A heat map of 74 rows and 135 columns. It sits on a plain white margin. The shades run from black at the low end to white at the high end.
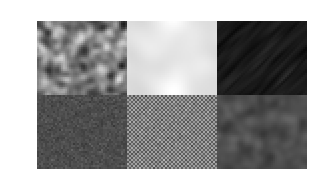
It is made of 2 by 3 panels. Panel 1,1: middling, blotchy, strong in contrast. Panel 1,2: very high, smooth, faint in contrast. Panel 1,3: very low, slanting up to the right, faint in contrast. Panel 2,1: low, fine-grained, faint in contrast. Panel 2,2: middling, checkered, strong in contrast. Panel 2,3: low, blotchy, faint in contrast.
